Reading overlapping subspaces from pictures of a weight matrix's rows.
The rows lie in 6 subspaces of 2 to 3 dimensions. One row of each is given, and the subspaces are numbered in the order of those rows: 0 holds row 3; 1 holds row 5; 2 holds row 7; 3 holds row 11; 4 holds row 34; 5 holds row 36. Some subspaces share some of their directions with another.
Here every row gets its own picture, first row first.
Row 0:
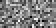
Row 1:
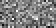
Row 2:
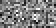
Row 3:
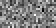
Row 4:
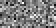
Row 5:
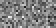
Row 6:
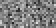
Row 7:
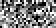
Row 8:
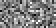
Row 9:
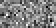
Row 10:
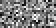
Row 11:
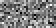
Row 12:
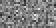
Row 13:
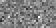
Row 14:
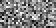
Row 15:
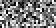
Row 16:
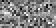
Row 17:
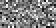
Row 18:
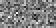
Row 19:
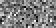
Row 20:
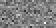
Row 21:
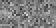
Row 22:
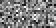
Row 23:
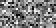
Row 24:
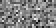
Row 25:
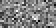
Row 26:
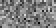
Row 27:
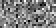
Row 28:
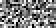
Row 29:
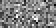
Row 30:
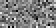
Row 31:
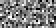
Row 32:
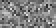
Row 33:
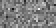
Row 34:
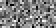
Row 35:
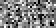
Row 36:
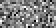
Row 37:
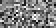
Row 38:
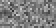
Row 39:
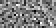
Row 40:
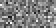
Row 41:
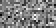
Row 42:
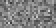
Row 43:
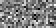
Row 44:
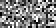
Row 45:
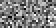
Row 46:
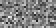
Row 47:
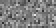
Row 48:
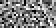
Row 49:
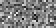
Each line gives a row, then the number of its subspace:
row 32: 3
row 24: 4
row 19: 5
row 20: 1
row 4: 4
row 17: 0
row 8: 5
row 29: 2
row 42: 1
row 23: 1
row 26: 2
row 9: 5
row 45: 1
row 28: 4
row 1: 0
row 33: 2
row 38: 3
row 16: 3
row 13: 5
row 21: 3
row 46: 1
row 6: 5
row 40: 1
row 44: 0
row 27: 2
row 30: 0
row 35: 5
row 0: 4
